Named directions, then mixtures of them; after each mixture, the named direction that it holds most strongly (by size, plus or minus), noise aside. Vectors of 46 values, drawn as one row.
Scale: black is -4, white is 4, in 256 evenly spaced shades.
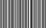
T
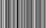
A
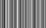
A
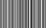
T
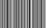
T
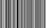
A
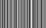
T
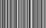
T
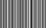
T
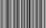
T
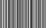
T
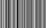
A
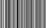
A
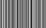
T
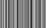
A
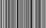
A
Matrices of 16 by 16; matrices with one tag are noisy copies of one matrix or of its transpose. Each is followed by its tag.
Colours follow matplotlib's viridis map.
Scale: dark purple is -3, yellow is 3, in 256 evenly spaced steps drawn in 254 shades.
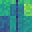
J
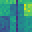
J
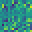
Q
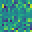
Q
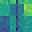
J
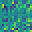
Q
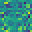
Q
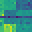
J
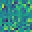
Q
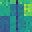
J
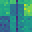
J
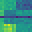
J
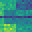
J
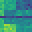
J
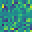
Q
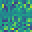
Q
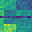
J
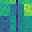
J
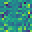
Q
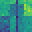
J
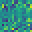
Q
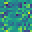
Q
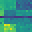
J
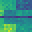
J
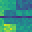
J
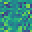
Q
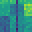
J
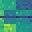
J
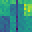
J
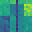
J
